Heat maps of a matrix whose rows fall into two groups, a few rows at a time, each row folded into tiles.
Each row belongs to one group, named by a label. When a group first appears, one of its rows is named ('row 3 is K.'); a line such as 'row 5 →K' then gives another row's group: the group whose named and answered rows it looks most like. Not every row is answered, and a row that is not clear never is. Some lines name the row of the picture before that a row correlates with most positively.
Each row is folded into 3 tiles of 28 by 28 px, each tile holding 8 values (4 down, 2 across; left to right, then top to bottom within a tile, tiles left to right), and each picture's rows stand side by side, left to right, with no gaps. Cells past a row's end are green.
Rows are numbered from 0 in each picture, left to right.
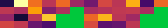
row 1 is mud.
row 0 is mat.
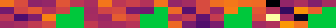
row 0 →mat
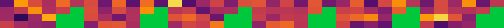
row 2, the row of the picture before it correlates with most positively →3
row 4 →mud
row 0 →mat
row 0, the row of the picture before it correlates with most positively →0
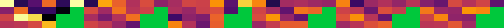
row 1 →mat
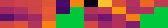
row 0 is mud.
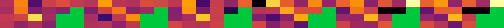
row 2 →mud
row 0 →mud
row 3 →mat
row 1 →mat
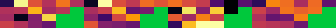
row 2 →mud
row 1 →mat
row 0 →mat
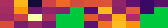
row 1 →mud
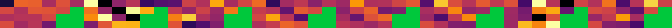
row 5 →mat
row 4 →mat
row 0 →mat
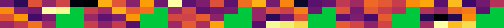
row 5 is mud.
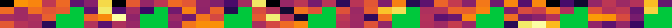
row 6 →mud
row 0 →mat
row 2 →mud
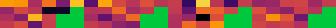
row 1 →mat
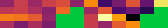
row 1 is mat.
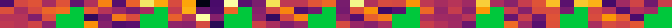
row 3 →mat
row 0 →mat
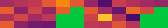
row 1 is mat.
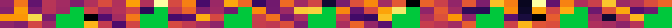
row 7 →mat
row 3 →mat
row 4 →mat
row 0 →mud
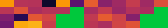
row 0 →mud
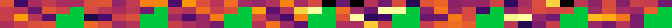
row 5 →mud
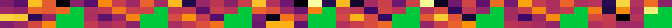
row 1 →mat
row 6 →mat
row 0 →mud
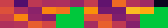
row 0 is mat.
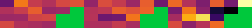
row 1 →mat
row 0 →mat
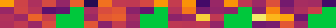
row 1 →mat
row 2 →mud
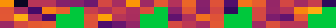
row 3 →mat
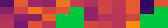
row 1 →mud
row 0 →mat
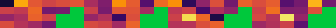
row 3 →mud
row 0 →mat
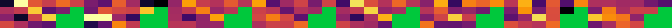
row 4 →mat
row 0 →mat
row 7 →mud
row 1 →mud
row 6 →mud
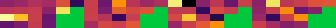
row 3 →mat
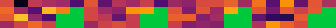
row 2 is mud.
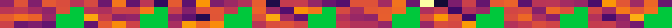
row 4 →mat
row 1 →mud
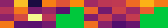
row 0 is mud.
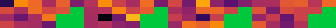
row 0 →mat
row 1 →mat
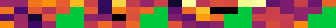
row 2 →mat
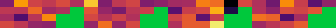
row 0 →mat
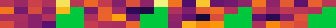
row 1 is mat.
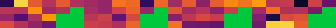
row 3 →mud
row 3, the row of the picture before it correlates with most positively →3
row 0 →mat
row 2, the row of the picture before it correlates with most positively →0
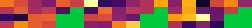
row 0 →mud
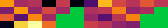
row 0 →mud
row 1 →mat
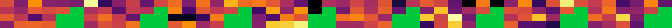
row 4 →mud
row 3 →mud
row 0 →mud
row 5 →mud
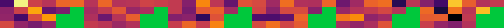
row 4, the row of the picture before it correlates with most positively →4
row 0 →mat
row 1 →mat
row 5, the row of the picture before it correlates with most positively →0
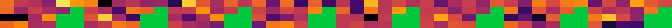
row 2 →mat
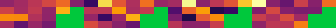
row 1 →mat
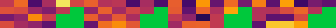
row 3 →mud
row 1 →mud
